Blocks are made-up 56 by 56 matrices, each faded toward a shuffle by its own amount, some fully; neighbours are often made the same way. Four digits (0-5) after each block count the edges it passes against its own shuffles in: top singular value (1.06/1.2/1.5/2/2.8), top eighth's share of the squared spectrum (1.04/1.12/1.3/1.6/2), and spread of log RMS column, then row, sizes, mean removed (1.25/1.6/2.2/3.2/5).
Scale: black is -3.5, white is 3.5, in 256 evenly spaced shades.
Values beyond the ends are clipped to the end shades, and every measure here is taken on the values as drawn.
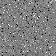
0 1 0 0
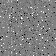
1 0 0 0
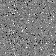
2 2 0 0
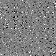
3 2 1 1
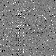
3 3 1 1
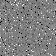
1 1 0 0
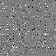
3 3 1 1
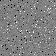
0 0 0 0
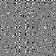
4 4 2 2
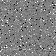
1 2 0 1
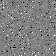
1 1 0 0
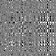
4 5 3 3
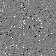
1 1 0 0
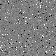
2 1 0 0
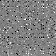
3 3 1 1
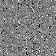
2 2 2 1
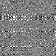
4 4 2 3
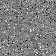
1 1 0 0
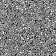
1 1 0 0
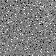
0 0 0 0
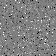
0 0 0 0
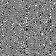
3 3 2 0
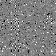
3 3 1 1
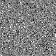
1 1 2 1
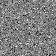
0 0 0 0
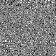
1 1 1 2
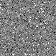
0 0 0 0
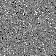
0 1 0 0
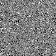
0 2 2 2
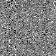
1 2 2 0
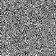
1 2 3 0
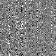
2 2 3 0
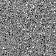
0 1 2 0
